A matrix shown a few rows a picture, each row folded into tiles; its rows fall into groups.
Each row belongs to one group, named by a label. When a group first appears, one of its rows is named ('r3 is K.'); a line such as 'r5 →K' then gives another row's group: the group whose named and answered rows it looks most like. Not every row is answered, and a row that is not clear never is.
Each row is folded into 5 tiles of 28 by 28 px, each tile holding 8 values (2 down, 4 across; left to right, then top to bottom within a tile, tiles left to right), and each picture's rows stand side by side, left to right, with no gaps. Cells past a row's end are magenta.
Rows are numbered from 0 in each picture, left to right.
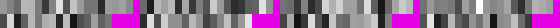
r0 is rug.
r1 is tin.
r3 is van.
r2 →van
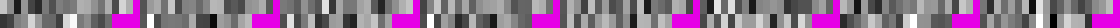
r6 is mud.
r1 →tin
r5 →tin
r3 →tin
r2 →van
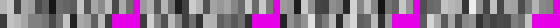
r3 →rug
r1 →mud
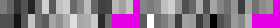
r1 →rug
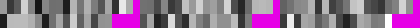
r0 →mud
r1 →van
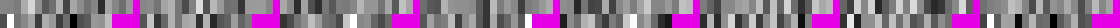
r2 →mud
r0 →rug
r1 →rug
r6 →tin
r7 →rug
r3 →rug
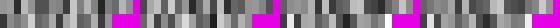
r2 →tin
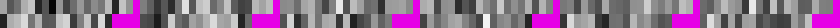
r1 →van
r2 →rug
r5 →rug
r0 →mud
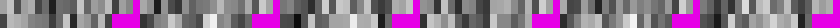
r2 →van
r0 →mud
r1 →mud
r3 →mud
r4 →mud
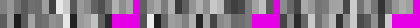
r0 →van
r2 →rug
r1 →tin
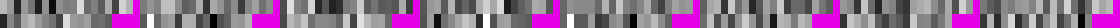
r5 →tin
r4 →van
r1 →rug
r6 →mud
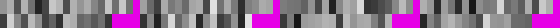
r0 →mud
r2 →tin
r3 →mud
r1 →rug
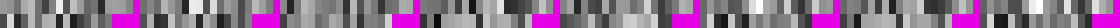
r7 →van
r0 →rug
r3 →tin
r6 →tin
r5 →van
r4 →van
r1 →rug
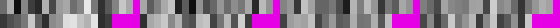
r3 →rug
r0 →van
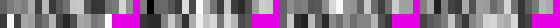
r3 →van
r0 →tin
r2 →van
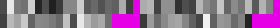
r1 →mud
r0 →tin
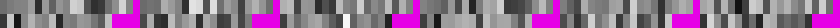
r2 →mud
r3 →tin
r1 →rug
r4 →rug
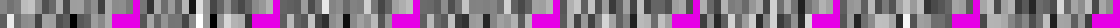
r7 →mud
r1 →van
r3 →van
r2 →van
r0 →rug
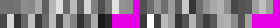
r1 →tin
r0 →rug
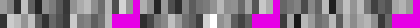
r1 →mud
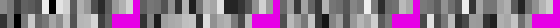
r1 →tin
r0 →van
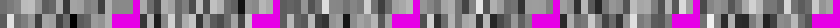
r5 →van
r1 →rug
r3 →rug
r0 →rug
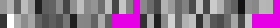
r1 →rug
